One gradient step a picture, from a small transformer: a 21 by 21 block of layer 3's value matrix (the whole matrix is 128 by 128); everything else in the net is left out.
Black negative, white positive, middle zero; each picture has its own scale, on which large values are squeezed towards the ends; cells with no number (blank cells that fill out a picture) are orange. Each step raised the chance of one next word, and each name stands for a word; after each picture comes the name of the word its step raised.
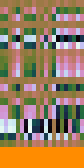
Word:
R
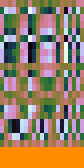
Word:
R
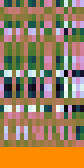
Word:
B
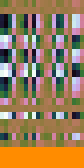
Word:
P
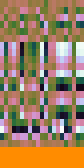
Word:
R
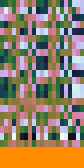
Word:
B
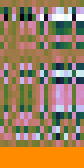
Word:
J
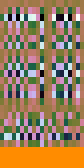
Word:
J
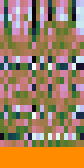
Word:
J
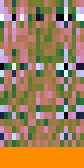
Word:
J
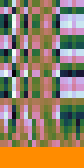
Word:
P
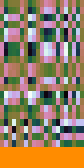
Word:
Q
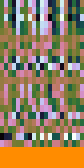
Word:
J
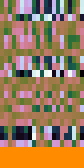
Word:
B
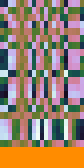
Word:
B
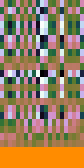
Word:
P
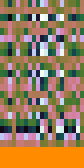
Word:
R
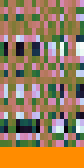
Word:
R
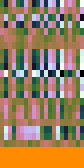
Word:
B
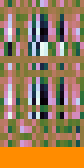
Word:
Q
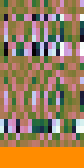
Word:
R
